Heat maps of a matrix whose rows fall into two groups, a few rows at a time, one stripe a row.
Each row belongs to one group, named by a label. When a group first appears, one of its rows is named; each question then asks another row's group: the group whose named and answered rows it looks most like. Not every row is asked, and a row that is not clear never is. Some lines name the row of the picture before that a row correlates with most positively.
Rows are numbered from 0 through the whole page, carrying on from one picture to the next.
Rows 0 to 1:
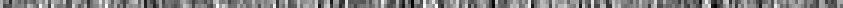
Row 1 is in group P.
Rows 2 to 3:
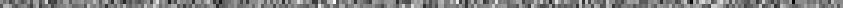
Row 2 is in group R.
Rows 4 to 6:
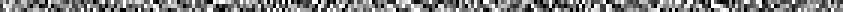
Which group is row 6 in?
R
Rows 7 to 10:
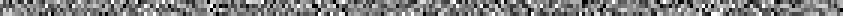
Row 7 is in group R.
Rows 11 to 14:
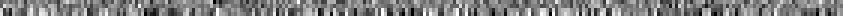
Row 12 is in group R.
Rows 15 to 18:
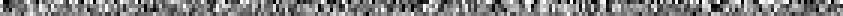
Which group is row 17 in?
P
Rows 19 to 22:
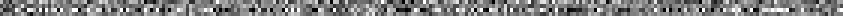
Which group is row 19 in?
P
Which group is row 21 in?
R
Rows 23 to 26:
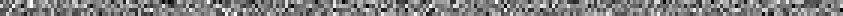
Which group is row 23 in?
R
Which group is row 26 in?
R
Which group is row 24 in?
P
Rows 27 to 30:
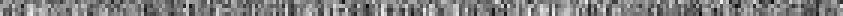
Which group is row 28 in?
P
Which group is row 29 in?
P
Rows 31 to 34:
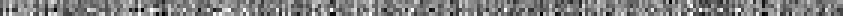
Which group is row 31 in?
R
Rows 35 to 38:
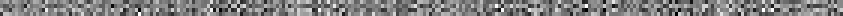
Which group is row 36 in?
R
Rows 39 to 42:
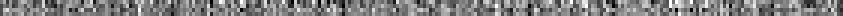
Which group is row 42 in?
R
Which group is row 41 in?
R
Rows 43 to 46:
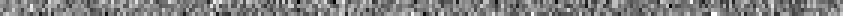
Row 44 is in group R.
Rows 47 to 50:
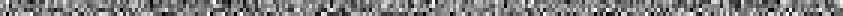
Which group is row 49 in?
R
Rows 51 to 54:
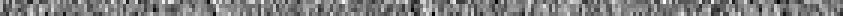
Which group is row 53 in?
P
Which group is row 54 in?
P
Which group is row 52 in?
P
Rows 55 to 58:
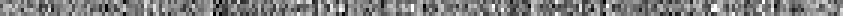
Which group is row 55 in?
R
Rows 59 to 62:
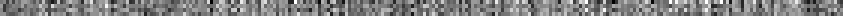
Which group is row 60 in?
P
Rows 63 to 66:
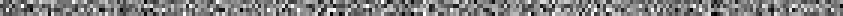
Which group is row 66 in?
P
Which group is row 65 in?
R
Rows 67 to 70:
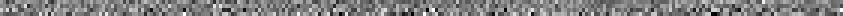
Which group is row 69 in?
P
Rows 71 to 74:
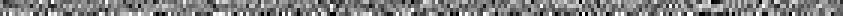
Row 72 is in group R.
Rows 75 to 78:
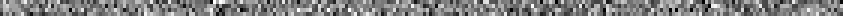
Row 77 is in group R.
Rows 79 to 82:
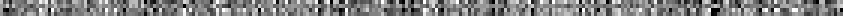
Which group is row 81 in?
P
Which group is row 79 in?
P
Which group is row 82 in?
P
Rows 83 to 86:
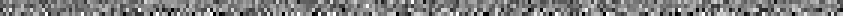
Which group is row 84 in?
P
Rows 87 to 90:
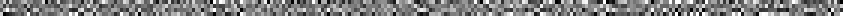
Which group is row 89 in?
R
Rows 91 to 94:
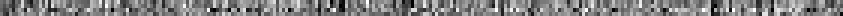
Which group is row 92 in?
P
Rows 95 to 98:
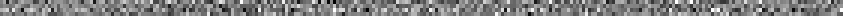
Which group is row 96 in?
R
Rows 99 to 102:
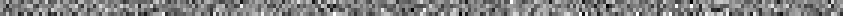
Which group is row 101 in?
P
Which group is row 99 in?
R
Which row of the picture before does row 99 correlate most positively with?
96
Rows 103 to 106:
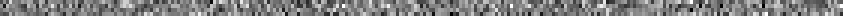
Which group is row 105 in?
R
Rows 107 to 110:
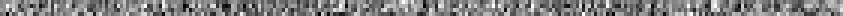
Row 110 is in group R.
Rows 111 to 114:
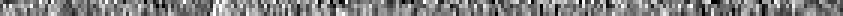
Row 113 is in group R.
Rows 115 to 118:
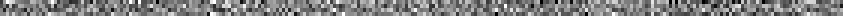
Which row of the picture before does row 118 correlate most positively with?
114
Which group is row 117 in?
R
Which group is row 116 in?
P
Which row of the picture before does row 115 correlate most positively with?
114
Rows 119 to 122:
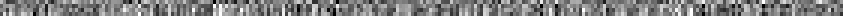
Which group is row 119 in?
R
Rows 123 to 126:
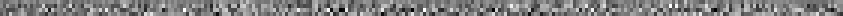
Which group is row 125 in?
P
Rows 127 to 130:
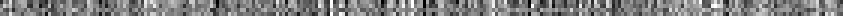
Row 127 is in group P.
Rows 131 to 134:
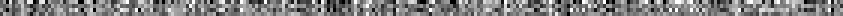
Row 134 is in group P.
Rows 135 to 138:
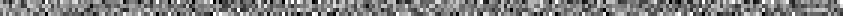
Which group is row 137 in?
R
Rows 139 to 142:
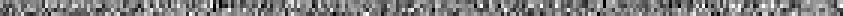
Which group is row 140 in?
R
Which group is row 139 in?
R
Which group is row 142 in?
P
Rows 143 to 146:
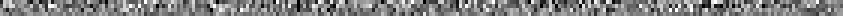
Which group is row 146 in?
P
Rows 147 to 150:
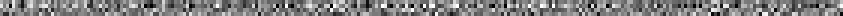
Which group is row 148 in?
P
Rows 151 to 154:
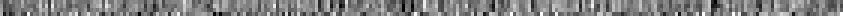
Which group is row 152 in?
P
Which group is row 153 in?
P
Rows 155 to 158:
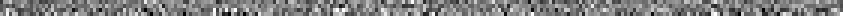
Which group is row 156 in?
P
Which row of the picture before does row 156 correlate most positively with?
151
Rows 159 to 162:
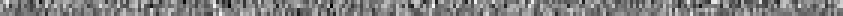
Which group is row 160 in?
P
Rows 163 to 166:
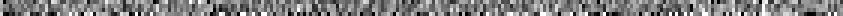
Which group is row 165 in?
R
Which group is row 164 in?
R
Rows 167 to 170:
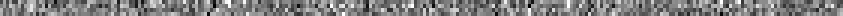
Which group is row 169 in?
P
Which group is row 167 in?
P
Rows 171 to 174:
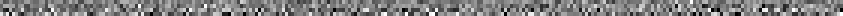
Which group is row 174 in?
P
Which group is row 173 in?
P
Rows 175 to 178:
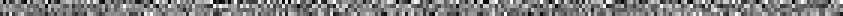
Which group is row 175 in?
R
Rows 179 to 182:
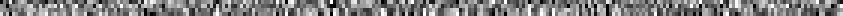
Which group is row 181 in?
P
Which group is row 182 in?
P
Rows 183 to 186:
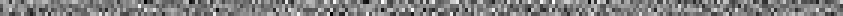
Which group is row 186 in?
P
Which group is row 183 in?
P
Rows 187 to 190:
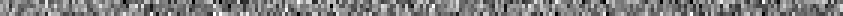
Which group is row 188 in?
P
